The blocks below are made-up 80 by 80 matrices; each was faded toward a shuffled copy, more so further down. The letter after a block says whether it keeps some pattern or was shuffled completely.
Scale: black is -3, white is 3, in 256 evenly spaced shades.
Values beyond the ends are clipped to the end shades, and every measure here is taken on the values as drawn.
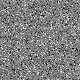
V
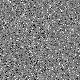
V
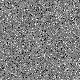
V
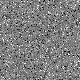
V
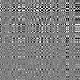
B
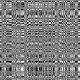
B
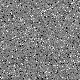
V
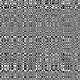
B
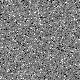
V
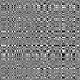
B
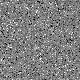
V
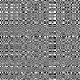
B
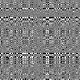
B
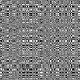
B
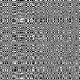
B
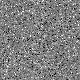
V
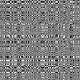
B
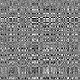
B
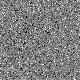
V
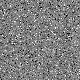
V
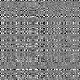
B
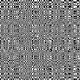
B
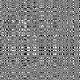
B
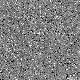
V
